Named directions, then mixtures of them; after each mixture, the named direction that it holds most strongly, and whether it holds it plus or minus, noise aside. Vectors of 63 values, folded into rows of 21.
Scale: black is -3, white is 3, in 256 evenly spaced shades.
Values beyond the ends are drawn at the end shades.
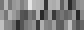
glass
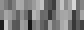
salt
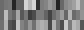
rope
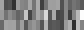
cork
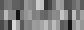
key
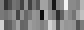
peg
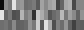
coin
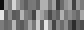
coin, plus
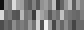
coin, plus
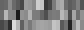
key, plus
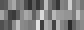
glass, minus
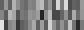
glass, plus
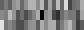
glass, plus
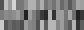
cork, minus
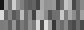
coin, plus
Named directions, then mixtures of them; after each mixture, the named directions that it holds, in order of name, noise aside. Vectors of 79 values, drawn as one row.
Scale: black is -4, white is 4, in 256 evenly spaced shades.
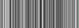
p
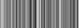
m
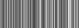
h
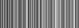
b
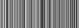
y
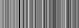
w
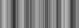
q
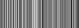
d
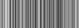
p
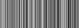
h, q, w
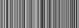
y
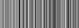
w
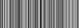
b, p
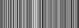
d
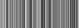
m, y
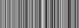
h, w, y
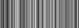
m, p, y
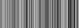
b, h, q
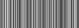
d, h, p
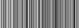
b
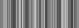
h, m, q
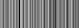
h, w
